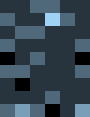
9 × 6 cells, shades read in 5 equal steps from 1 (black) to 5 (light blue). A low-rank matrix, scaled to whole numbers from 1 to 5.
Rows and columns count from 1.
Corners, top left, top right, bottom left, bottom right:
2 2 3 4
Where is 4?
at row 9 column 2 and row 9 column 6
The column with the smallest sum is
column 5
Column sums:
21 21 22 22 19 21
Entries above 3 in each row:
0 1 0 0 0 0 0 0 2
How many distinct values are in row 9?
4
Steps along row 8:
same same up down same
